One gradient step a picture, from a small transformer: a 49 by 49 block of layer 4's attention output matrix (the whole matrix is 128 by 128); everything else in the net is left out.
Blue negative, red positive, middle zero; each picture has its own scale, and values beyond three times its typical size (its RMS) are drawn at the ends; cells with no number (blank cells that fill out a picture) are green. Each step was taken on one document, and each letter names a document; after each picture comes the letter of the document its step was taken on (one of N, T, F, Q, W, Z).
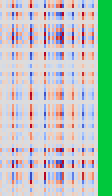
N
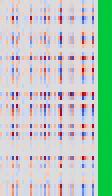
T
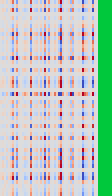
T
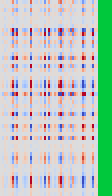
T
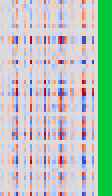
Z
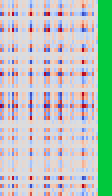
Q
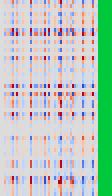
T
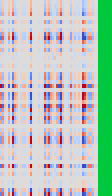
Q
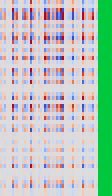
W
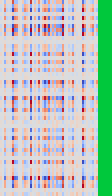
W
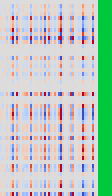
T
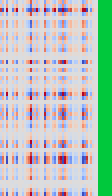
Z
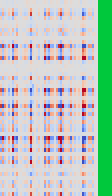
Q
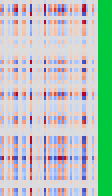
Z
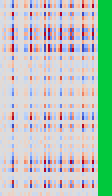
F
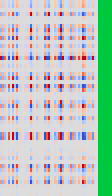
Q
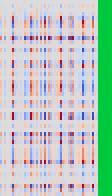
F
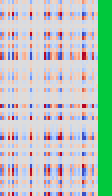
Q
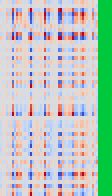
N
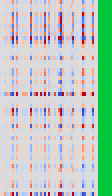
T
